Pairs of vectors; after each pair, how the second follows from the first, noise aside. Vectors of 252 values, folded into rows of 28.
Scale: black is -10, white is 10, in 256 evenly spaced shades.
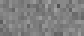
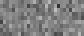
scaled up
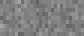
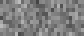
scaled up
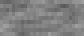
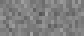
shuffled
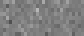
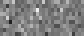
scaled up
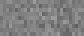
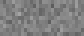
shuffled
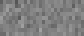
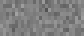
shuffled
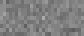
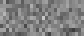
scaled up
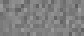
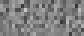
scaled up
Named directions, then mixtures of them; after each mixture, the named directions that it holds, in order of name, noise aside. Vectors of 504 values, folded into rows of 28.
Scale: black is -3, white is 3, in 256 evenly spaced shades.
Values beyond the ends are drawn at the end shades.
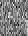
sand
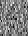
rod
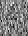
rod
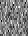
rod, sand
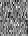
sand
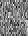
sand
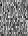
rod, sand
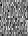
rod, sand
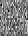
rod, sand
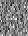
rod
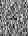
rod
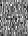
rod, sand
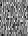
rod, sand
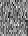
sand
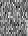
sand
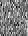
sand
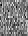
rod, sand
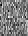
rod, sand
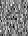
rod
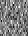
rod, sand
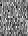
rod, sand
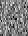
rod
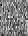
rod, sand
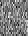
sand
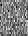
rod, sand
